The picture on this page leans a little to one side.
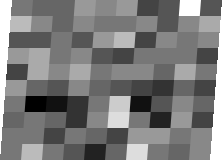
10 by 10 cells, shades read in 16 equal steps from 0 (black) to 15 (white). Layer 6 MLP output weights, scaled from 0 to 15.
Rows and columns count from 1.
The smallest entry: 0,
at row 7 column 2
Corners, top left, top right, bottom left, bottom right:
7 5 7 8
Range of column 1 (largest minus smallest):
7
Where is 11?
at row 2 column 1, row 3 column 6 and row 10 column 2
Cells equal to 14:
0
